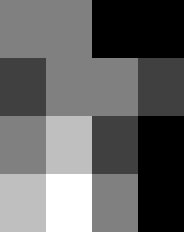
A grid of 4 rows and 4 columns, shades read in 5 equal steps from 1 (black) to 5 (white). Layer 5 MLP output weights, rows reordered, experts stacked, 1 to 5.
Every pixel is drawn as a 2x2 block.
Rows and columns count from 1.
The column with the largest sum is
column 2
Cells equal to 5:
1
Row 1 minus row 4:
-1 -2 -2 0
